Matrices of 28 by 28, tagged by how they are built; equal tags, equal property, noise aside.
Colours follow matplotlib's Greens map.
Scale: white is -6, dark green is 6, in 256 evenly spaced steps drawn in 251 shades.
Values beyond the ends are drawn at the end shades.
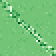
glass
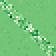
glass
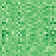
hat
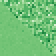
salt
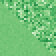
salt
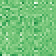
hat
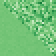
salt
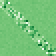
glass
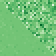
salt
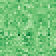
hat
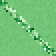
glass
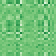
hat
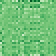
hat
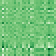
hat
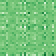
hat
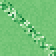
glass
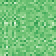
hat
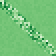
glass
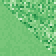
salt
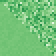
salt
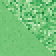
salt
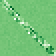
glass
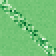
glass
